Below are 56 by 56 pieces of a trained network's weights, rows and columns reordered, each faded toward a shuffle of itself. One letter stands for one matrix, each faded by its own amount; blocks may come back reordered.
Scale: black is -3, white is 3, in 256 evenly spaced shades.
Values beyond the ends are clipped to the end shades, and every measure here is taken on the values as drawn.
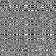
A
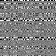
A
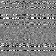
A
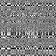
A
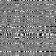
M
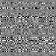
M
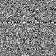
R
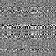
A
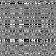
A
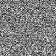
R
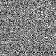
R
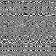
M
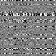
M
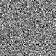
R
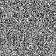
R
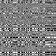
A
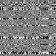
M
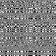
M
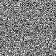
R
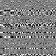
M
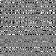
M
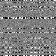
A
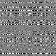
A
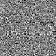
R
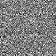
R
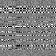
A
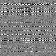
A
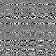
M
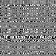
M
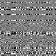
M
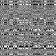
A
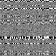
A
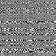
M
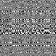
A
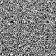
R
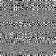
M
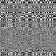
A
